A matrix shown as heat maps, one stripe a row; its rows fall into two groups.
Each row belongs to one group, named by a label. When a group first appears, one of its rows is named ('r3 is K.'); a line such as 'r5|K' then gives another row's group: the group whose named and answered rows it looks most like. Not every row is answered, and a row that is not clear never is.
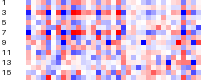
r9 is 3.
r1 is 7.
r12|3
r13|3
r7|7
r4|7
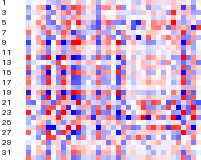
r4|7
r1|3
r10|7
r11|7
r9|7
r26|3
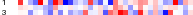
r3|3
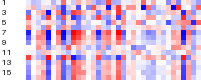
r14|7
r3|7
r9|7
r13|7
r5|3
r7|7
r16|7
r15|7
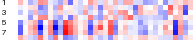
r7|7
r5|7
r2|3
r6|7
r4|3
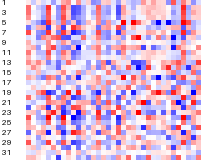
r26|3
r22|7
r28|3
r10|3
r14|3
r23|3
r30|3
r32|3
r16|3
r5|3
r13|3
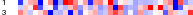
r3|3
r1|7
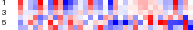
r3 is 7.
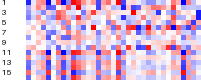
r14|7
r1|7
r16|7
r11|7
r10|3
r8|7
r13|7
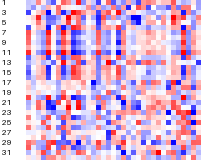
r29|3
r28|3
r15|7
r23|3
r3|7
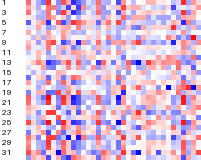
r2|3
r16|7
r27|7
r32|7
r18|3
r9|3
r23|3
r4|3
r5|7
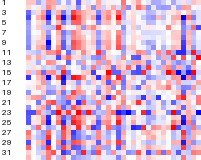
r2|3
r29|7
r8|7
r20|3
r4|7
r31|3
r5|7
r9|7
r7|7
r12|3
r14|3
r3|7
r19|7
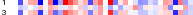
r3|7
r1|7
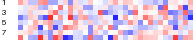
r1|3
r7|3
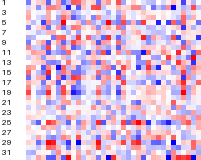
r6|7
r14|3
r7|3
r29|3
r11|3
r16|7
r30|3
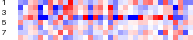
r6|7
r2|7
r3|7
